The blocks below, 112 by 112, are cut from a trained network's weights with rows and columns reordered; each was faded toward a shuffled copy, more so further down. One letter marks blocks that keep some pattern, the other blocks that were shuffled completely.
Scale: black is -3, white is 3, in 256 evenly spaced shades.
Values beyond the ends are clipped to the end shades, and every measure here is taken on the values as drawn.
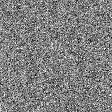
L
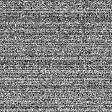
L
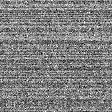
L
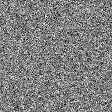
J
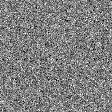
L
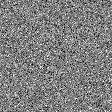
J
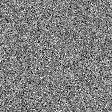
J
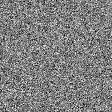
J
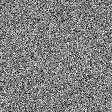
J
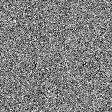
J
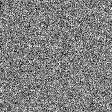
L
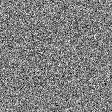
J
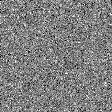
L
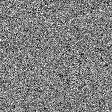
J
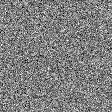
J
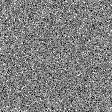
J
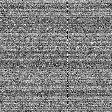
L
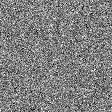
J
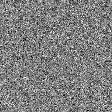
L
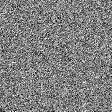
L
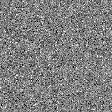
L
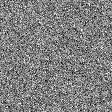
J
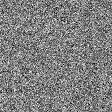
J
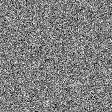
J
